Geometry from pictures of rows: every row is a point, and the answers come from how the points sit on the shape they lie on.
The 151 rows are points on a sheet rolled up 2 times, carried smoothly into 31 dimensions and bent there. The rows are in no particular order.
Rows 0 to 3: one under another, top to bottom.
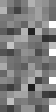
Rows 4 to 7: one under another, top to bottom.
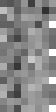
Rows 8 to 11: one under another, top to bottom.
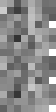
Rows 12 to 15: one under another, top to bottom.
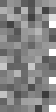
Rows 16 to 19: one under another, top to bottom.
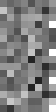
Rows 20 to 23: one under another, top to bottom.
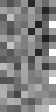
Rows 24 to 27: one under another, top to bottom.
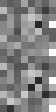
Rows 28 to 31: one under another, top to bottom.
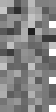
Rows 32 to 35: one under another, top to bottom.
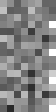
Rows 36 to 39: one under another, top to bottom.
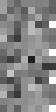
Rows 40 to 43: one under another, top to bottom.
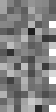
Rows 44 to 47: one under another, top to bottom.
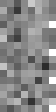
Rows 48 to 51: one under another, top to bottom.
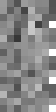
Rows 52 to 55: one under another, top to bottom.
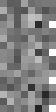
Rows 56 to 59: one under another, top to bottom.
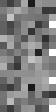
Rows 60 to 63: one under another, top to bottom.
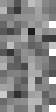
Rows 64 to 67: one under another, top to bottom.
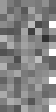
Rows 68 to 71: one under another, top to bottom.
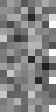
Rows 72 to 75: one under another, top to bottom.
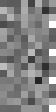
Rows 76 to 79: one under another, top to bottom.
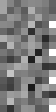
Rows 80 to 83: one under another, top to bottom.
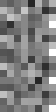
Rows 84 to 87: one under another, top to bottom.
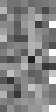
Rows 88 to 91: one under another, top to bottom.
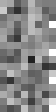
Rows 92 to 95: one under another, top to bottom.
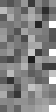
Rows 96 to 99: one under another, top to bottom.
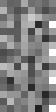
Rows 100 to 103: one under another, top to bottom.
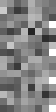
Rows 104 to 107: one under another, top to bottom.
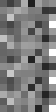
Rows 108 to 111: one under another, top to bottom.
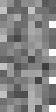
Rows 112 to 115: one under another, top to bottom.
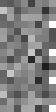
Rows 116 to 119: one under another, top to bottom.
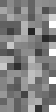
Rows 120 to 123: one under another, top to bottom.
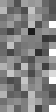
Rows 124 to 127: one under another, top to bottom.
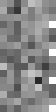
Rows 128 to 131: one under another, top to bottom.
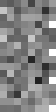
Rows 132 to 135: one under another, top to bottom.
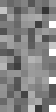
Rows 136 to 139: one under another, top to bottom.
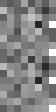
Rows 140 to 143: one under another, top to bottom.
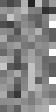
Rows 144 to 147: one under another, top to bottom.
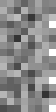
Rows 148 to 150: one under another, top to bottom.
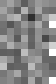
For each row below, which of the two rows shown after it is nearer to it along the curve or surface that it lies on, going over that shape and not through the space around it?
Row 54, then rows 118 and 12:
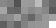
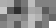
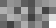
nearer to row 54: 12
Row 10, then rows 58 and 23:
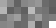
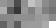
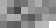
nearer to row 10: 58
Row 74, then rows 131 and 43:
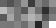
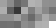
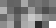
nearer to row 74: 43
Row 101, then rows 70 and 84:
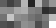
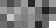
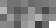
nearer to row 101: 70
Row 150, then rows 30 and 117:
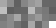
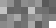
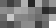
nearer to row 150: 30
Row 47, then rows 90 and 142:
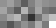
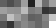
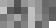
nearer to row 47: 90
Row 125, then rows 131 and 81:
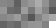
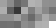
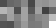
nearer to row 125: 81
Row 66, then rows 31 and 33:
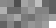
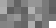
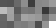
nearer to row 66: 33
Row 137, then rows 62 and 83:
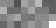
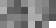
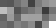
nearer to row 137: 83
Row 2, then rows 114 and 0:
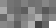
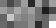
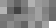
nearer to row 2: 0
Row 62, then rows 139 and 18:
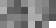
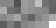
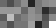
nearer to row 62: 18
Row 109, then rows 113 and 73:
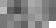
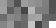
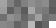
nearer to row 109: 73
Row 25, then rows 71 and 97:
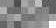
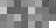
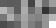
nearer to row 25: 97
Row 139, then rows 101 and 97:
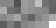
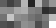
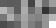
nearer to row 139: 97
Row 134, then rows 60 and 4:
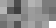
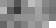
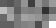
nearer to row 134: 60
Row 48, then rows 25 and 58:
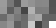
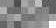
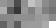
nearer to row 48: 58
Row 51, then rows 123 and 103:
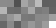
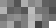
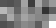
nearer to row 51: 103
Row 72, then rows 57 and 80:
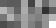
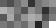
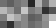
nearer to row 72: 80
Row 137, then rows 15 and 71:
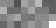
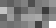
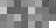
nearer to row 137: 15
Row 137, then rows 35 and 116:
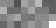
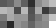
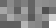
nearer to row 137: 116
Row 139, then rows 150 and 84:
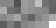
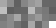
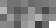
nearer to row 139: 84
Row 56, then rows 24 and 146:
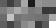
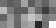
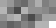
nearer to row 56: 24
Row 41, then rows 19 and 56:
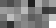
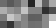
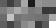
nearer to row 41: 19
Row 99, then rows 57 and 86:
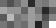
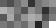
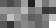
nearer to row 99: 57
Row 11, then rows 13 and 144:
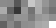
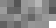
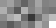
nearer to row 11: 144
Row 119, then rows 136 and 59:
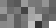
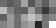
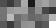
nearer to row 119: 136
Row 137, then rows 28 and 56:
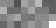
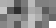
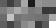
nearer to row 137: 56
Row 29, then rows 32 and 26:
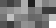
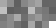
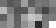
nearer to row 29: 26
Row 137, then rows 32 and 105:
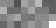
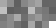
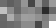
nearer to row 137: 105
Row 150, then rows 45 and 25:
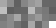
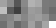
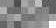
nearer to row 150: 45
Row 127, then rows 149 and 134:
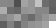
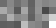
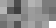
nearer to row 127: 149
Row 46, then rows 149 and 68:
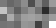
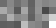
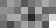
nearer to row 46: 149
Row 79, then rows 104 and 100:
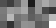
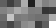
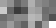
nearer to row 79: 104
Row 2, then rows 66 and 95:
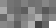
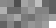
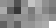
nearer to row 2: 95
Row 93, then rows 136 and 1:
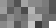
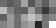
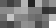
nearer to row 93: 136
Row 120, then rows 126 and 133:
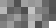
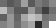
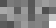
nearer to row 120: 126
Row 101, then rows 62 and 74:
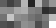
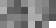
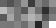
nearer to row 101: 74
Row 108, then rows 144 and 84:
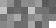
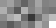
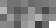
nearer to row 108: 84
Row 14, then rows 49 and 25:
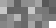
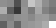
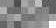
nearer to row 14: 49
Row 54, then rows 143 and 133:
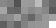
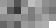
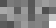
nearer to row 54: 133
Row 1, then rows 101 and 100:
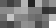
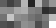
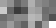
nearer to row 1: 101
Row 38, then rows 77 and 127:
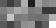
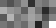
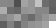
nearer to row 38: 77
